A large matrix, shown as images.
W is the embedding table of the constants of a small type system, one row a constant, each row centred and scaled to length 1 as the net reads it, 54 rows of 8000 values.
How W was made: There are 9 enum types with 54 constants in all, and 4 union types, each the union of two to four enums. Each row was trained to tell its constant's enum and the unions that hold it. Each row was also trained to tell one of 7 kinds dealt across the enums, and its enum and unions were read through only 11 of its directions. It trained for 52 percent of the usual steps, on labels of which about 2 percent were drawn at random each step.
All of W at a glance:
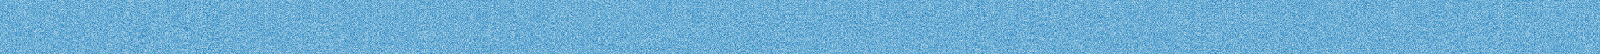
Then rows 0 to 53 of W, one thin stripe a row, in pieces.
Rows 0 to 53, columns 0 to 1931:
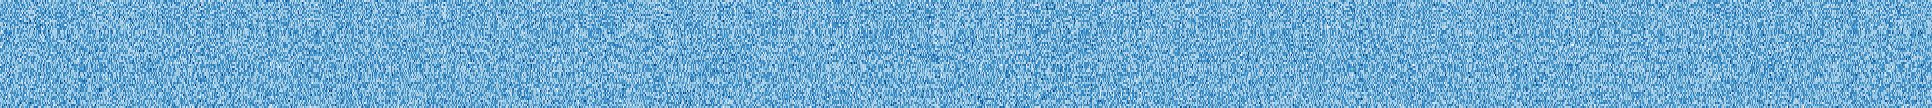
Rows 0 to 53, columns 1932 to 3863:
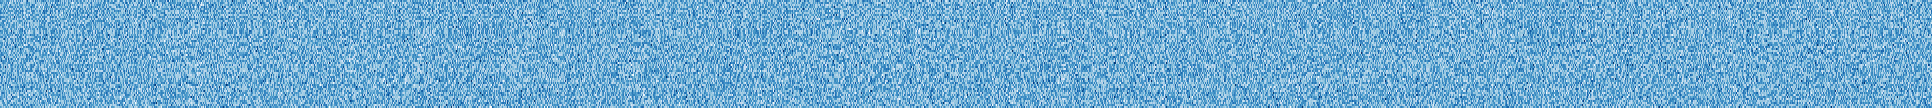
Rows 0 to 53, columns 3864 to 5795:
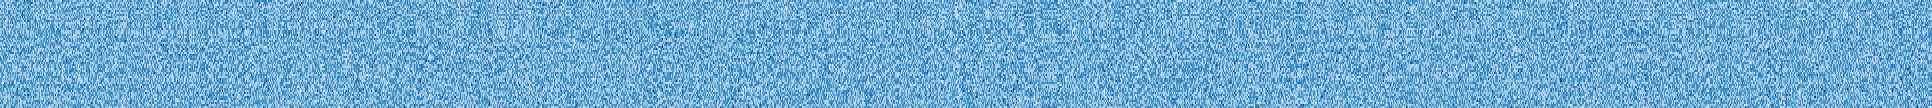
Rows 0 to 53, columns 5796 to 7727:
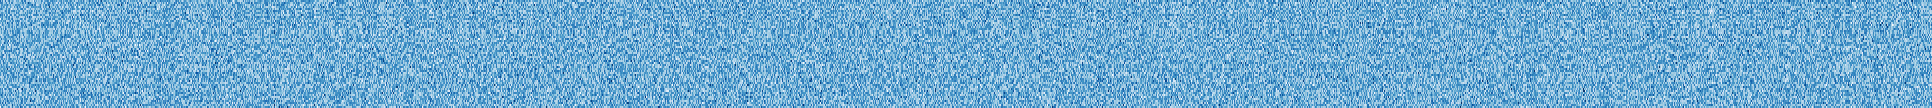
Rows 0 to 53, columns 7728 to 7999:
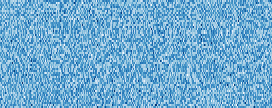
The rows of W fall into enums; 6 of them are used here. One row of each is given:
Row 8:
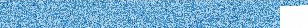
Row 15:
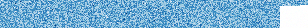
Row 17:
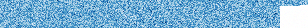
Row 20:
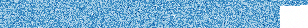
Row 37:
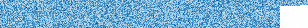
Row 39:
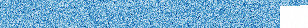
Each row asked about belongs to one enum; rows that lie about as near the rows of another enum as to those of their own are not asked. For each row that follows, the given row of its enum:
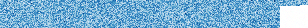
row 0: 37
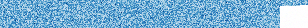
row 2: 15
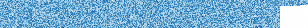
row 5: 17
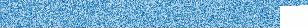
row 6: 8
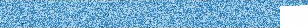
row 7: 20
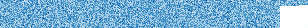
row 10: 15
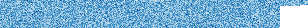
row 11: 37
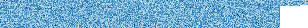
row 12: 8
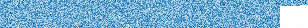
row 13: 37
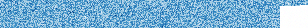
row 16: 15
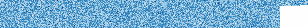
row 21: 15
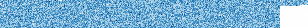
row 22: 8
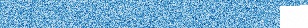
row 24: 17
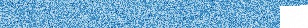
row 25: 20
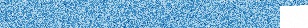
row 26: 15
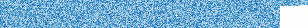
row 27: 8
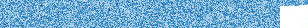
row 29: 20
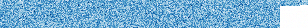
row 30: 37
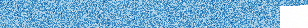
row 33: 17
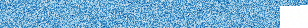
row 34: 20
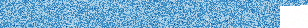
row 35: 20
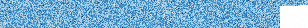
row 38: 15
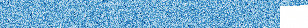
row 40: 39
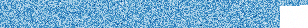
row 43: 17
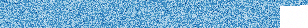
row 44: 20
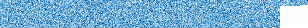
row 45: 39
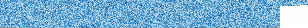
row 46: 37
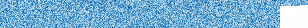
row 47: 15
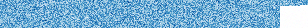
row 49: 20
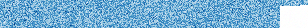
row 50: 37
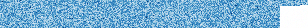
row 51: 37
